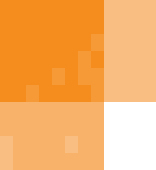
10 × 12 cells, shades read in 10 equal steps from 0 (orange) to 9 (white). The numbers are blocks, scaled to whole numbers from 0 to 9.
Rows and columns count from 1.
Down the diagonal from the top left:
0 0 0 0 1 0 3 3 9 9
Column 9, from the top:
4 4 4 4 4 4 9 9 9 9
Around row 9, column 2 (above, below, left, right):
3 3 4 3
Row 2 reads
0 0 0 0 0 0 0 0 4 4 4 4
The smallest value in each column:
0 0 0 0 0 0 0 0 4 4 4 4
